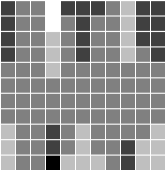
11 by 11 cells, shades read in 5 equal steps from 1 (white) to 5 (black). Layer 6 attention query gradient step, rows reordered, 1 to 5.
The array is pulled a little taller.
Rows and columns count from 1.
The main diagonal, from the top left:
4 3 3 2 3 3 3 3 3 2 2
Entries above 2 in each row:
9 9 9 9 10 11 11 11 8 7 5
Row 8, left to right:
3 3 3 3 3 3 3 3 3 3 3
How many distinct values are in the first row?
4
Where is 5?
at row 11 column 4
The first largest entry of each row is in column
1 1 1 1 1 1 1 1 4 4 4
